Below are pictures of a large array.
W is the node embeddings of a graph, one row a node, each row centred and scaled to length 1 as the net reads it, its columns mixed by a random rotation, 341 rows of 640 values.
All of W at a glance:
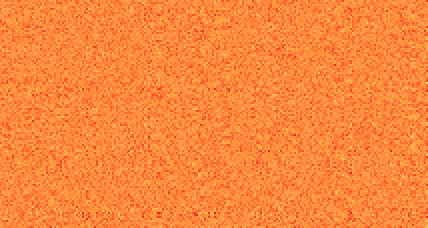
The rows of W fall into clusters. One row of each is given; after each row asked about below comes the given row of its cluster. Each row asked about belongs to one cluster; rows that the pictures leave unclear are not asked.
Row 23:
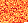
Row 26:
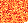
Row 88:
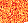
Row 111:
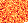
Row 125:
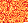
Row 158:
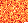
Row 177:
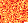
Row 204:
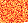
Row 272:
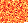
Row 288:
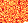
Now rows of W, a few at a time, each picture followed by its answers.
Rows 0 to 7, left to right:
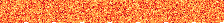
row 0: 158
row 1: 88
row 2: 26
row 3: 111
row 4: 272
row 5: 88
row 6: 272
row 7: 26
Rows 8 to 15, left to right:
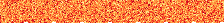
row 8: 177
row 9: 288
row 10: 158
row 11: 204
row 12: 288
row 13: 272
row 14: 288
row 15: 158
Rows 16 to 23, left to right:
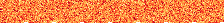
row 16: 111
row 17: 111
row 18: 88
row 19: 288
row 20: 111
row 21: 23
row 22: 204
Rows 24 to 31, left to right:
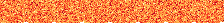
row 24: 204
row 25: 272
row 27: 204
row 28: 272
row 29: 288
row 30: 272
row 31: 288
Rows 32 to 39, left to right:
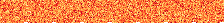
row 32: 272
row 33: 125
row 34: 158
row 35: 125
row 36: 204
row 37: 88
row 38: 125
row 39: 177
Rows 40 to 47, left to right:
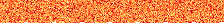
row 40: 26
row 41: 26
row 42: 23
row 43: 88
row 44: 111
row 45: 125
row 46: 177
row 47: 125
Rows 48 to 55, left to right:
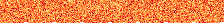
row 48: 23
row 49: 88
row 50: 272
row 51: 158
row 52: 288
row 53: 177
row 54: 26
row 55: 125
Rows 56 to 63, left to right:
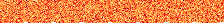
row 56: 288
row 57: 288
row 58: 125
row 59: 158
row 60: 23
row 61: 125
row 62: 88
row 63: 204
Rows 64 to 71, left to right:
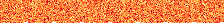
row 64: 26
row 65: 288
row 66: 272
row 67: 177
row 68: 111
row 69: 204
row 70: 204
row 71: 23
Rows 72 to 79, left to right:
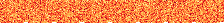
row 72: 111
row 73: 177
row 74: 111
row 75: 111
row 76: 272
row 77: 288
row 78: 177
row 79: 204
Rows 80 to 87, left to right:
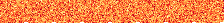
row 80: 158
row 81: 272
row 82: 272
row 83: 158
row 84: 204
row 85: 125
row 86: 158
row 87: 26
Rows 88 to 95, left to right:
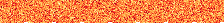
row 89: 204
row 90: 288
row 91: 88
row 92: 111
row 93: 26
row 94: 158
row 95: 23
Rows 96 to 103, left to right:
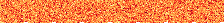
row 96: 204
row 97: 204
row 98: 177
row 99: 272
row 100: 23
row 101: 26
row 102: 177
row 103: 88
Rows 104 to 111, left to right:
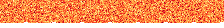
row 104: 272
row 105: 26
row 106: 125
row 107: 158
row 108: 204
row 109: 177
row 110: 125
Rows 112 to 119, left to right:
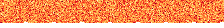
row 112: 288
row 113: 204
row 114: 288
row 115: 272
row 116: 177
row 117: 88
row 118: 204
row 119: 177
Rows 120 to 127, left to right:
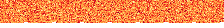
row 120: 88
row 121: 26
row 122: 177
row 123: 125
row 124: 26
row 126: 111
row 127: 125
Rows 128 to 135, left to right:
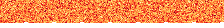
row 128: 158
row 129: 111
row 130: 88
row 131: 272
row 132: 23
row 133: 23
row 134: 26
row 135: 158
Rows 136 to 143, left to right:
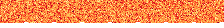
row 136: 158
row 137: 23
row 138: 111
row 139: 272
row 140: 125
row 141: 88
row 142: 88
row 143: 177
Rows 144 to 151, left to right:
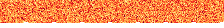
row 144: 111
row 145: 23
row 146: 88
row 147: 23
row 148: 272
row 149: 125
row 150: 125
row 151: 26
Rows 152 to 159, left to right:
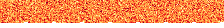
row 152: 111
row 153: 288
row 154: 26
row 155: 111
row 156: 23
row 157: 125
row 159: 111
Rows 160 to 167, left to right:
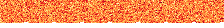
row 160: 204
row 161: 88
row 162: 26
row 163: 288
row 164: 26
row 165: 272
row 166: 158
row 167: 125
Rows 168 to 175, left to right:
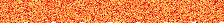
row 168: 26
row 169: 288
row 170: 177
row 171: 88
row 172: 23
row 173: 272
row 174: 26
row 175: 288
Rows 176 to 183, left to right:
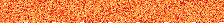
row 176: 26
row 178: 26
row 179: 158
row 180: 23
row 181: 158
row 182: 88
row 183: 125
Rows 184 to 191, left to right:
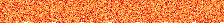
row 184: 111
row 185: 204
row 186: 125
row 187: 26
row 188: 125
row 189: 204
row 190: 26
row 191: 158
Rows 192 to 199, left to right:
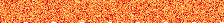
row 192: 177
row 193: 288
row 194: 111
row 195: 111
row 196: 177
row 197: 272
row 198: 158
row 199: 272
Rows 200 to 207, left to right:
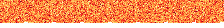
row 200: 288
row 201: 204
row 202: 158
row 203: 204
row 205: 26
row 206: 26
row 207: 288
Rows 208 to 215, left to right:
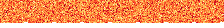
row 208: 26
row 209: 158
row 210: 272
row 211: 177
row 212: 23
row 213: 177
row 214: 272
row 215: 288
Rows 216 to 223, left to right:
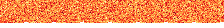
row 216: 158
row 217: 23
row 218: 26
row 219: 26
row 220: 204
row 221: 204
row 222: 26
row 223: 204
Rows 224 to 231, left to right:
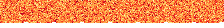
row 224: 177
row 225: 23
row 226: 288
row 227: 288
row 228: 111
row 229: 272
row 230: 204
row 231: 288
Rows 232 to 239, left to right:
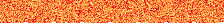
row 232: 125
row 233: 288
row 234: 177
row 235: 23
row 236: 88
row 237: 23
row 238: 177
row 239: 125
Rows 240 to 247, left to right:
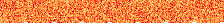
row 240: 88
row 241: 177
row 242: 111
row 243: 177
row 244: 177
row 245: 111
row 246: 111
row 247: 88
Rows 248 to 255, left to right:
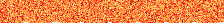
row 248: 111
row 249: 88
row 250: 204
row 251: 177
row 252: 288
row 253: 158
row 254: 88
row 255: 204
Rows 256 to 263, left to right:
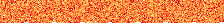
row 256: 177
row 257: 111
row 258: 23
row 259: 23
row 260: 288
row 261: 111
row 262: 125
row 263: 23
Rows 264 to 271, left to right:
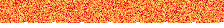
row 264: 88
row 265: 26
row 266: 23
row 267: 111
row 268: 88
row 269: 204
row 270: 26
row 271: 125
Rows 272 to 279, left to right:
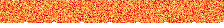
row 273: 158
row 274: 111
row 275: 125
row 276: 158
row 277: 88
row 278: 158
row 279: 26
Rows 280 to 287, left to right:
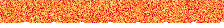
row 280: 204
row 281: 23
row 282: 204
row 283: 158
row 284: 23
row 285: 272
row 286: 288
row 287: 111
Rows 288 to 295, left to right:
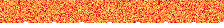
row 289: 111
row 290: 272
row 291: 272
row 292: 177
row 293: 288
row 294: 125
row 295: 26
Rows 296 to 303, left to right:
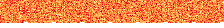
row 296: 177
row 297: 26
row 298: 177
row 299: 111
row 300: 88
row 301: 204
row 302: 177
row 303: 158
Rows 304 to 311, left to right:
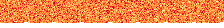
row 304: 23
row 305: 204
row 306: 204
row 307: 177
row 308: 88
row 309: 272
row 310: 26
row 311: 26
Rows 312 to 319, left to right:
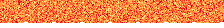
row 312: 288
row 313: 158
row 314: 158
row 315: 272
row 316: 158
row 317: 288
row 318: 23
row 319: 23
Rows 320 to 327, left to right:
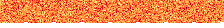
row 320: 23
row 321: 125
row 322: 125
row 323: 23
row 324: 23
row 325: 26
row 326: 23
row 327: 111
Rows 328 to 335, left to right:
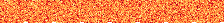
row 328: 288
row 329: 288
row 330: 204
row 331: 125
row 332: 125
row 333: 158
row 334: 272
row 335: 88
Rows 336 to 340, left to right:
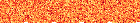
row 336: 88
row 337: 177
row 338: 111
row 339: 288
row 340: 204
